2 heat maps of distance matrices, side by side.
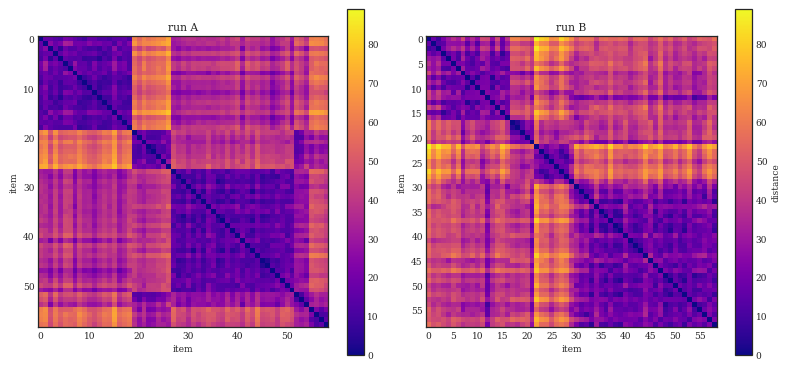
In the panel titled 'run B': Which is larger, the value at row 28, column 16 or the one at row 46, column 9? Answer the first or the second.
the first
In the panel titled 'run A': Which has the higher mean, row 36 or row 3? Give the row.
3
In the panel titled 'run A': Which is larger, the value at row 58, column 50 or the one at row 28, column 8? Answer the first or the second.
the first
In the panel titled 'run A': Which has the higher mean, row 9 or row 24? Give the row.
24
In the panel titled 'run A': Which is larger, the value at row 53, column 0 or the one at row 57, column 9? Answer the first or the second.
the second
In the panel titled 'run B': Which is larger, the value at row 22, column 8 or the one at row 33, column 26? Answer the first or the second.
the first
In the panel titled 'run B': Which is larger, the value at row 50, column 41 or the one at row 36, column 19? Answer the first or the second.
the second
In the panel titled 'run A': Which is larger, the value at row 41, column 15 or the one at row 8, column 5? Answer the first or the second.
the first
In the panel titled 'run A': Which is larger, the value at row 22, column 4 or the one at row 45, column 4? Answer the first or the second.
the first
